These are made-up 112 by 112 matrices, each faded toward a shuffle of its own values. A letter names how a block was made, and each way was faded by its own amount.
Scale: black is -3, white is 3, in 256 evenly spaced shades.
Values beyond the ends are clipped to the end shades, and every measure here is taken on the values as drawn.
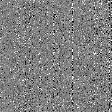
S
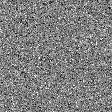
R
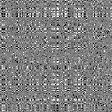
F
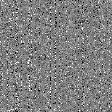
S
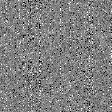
S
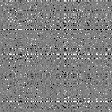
F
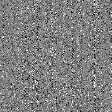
S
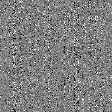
S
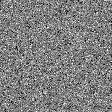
R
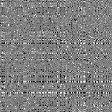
F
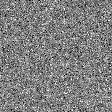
R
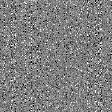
S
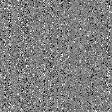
S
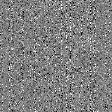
S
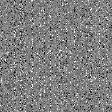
S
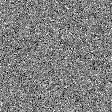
R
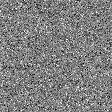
R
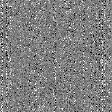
S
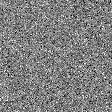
R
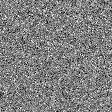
R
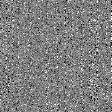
S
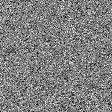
R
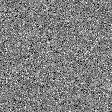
R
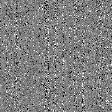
S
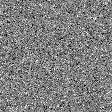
R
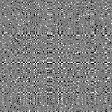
F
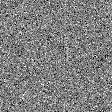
R
